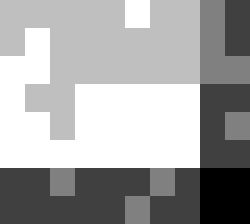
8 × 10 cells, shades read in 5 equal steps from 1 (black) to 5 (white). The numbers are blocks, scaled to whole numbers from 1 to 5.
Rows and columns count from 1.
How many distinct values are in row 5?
4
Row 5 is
5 5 4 5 5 5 5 5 2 3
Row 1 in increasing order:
2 3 4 4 4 4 4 4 4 5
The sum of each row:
38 38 40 42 44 44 20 19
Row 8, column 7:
2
